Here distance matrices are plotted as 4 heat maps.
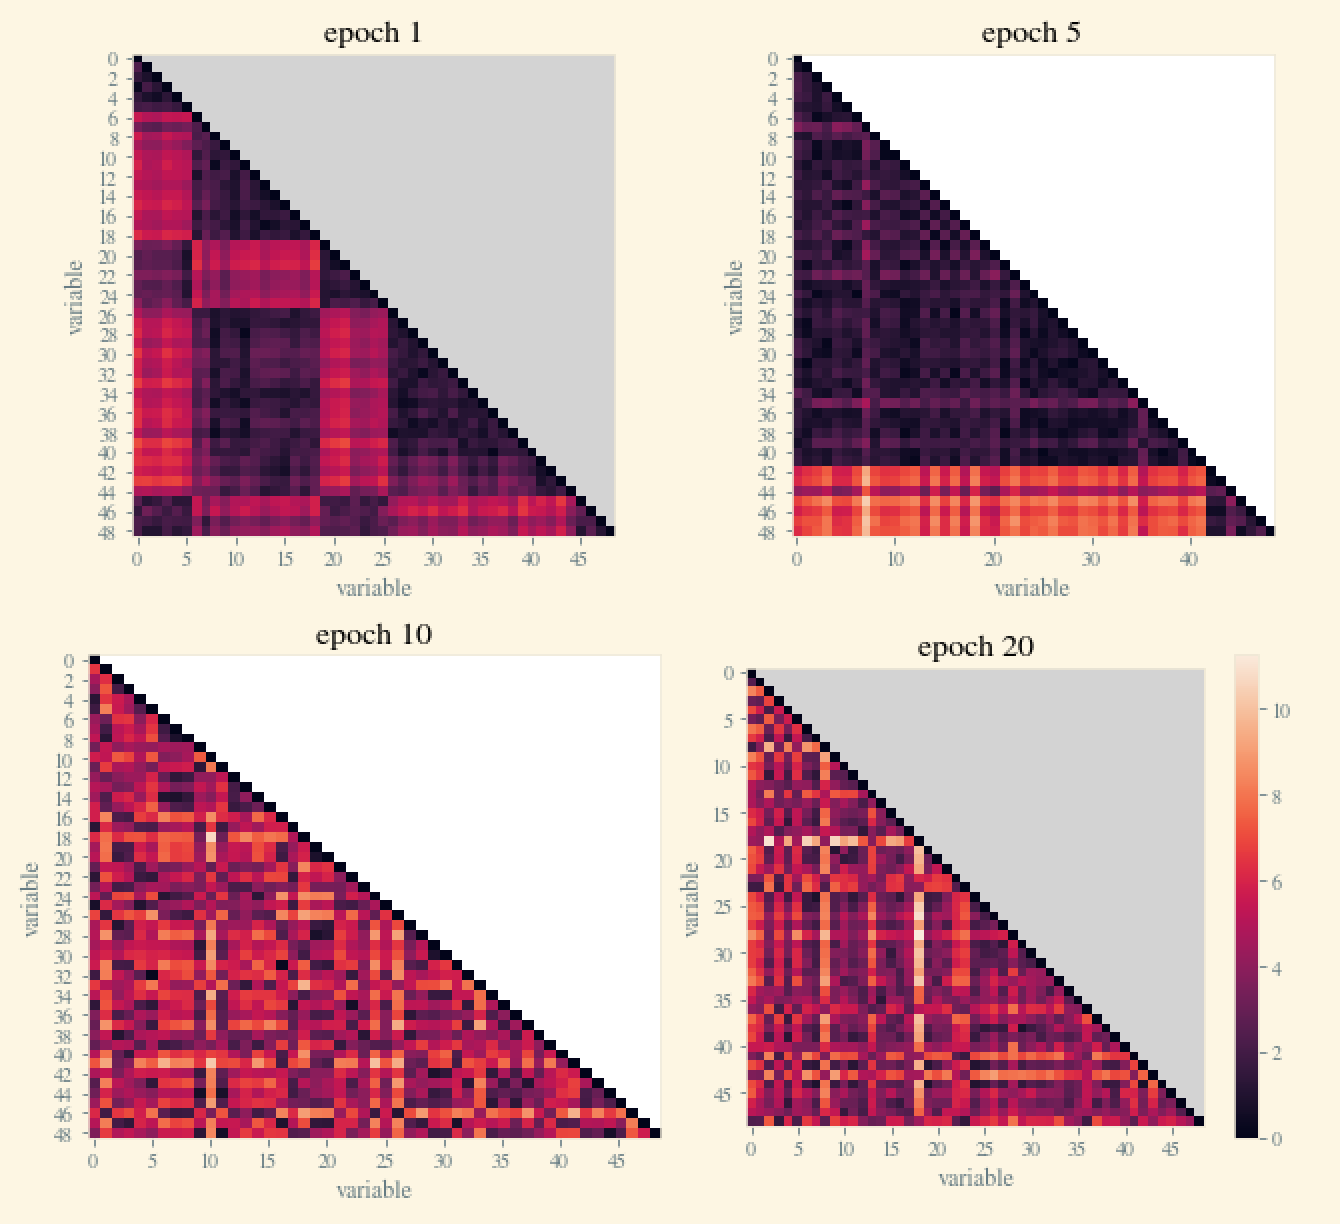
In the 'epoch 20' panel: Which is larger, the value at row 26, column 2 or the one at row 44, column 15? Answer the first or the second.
the first
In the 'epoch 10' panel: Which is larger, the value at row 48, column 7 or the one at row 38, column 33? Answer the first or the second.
the first
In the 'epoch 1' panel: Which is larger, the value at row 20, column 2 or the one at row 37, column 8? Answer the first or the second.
the first
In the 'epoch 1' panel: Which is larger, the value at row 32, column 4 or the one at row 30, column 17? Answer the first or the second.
the first
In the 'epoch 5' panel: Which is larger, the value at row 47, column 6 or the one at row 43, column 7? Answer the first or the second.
the second
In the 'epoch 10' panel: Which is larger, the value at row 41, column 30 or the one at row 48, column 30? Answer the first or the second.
the first
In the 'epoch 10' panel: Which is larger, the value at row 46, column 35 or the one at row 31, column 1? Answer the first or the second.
the second
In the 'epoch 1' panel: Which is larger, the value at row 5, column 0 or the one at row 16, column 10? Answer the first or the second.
the first
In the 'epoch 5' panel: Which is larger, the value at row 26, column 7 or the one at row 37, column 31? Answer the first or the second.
the first
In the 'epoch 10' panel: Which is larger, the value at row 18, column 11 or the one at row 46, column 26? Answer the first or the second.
the first
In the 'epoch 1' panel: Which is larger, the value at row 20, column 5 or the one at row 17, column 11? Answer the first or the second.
the second
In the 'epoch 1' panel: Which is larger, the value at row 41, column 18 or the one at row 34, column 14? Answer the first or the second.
the first
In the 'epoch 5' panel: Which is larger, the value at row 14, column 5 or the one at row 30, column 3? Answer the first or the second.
the first
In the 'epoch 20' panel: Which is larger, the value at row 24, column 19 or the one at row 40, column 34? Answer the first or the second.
the second
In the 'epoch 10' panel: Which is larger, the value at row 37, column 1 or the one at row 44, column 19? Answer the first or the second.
the first
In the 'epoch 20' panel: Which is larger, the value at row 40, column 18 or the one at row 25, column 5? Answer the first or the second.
the first
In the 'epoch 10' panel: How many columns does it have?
49
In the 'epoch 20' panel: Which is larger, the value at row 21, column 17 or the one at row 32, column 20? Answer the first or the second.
the first
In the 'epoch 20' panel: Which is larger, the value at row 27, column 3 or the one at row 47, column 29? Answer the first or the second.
the first
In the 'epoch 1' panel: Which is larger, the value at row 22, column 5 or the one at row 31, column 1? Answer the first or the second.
the second
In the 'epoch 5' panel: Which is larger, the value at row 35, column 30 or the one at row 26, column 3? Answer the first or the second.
the first
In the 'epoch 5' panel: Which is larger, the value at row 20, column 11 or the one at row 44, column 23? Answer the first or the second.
the second
